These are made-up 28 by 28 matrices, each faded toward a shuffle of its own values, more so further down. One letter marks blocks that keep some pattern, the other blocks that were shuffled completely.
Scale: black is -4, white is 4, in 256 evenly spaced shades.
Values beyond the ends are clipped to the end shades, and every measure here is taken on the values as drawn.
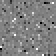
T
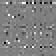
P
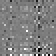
P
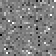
T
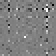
P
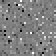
T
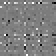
P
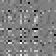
P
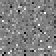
T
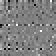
P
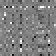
P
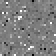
T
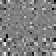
P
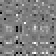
P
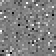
T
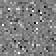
T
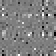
P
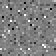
T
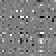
P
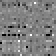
P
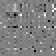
P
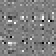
P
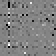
P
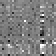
P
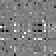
P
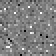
T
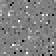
T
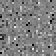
T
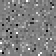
T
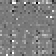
P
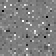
T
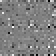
P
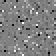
T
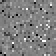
T
